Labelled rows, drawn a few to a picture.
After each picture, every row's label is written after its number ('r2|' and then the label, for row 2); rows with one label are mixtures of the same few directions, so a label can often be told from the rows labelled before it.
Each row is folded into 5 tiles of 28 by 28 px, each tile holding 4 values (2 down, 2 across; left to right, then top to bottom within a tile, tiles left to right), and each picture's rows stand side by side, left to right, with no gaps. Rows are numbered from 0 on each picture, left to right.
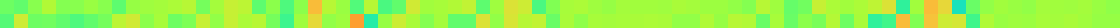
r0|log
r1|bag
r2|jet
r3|bag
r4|log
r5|bag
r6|bag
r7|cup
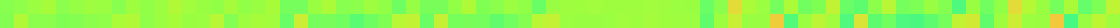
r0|log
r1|jet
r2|log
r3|log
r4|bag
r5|jet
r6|log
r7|jet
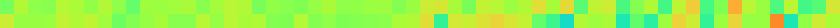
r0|cup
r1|bag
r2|log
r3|log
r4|cup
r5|jet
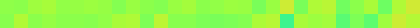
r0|log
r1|log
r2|cup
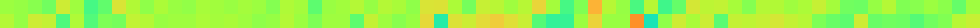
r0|bag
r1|cup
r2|jet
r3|log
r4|jet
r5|log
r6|log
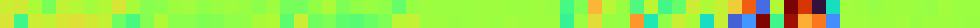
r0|log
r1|log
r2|log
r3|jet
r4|jet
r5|bag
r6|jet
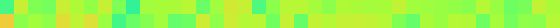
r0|cup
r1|bag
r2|log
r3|bag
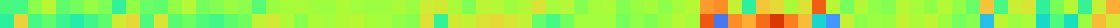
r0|log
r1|log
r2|log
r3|log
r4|cup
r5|log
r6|cup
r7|cup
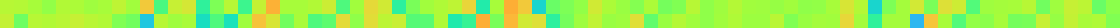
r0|log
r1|cup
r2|bag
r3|bag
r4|jet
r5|jet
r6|jet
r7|bag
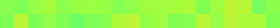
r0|log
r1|bag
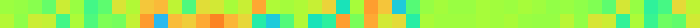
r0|bag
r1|log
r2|bag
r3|cup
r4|bag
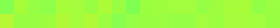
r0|cup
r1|bag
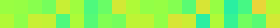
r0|bag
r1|bag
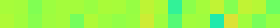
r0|jet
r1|jet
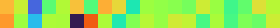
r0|jet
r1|bag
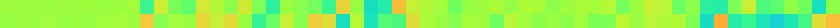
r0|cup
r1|cup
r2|bag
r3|jet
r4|bag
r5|log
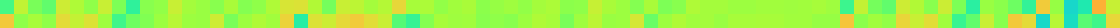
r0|cup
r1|jet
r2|log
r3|cup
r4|jet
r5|log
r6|cup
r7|bag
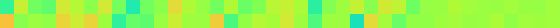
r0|cup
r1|jet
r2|jet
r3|jet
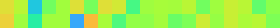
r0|jet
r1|bag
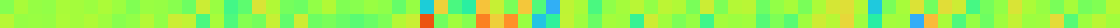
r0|cup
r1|bag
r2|log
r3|cup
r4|jet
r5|cup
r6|jet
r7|jet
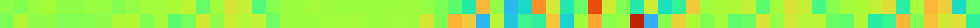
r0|log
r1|bag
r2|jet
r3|bag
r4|jet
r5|bag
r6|bag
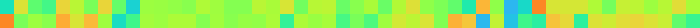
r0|cup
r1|bag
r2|cup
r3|bag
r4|log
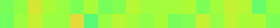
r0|jet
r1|bag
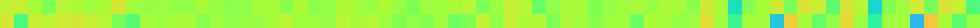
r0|log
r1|bag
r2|cup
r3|bag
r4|jet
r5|jet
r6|jet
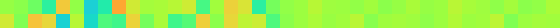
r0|bag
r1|bag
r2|jet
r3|jet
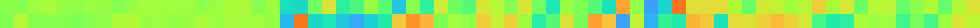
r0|log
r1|bag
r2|log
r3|cup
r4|bag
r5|log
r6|cup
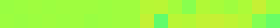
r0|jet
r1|log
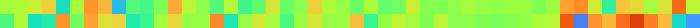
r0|bag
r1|jet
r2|jet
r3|log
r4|log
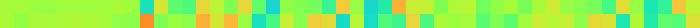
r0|log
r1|cup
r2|bag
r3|cup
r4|bag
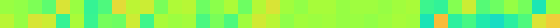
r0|bag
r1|cup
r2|cup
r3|log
